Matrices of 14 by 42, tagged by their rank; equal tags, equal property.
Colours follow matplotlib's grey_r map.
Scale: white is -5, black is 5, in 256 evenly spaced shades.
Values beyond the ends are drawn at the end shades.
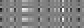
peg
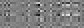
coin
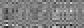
coin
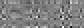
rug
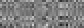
coin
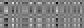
peg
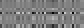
peg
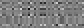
coin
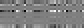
peg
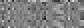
rug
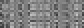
coin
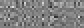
rug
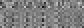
rug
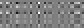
peg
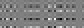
peg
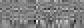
rug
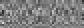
rug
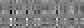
coin
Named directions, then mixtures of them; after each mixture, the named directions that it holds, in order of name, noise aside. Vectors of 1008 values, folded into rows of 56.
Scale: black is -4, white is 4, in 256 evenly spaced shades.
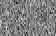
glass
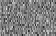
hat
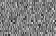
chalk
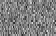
chalk, hat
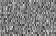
hat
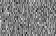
glass, hat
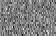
chalk, hat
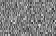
chalk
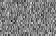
chalk, glass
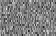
hat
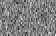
chalk, glass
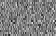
chalk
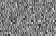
chalk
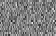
chalk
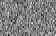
chalk, glass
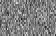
glass
